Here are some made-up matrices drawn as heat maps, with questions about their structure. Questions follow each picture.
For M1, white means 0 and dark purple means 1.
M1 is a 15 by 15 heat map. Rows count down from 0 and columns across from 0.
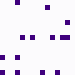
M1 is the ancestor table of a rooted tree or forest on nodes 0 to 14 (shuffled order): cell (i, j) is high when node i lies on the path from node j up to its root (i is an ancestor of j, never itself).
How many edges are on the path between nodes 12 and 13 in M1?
3
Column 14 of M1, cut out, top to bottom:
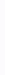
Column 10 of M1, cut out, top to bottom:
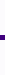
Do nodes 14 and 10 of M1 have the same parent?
no
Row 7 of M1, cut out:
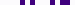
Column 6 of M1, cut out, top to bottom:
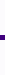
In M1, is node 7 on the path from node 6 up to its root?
yes
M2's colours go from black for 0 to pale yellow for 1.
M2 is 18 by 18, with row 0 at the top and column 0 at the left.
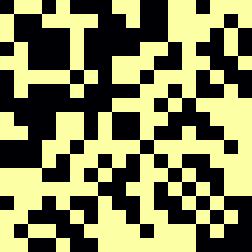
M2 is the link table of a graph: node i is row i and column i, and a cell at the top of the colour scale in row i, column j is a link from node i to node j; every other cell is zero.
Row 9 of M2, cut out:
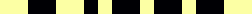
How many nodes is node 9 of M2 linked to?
9
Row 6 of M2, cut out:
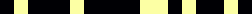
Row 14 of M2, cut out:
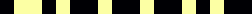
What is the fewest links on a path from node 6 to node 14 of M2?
2
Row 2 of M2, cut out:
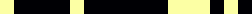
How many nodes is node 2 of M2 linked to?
6
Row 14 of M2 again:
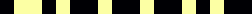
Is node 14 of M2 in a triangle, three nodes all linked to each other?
yes
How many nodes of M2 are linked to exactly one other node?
0
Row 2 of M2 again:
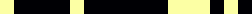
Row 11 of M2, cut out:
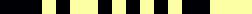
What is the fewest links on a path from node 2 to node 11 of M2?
2
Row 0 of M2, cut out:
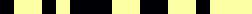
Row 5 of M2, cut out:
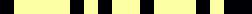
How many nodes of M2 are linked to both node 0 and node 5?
8
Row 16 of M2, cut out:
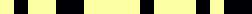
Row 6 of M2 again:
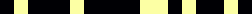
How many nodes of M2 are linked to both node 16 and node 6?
2
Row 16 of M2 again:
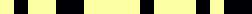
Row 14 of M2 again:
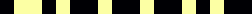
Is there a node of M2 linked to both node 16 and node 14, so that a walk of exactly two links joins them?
yes
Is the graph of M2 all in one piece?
yes
